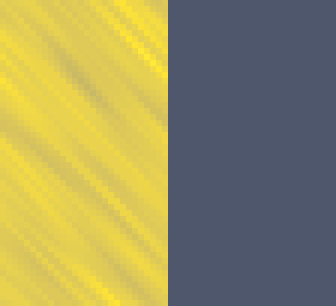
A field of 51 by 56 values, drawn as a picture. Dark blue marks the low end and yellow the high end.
It is made of 1 by 2 panels. Panel 1,1: very high, slanting down to the right, faint in contrast. Panel 1,2: low, flat.
